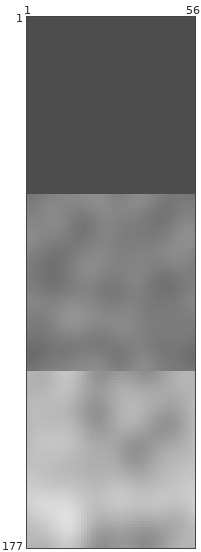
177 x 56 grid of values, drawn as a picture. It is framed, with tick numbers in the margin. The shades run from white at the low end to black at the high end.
The table splits into 3 rows of 1 panel. Panel 1,1: high, flat. Panel 2,1: middling, smooth, faint in contrast. Panel 3,1: low, smooth.
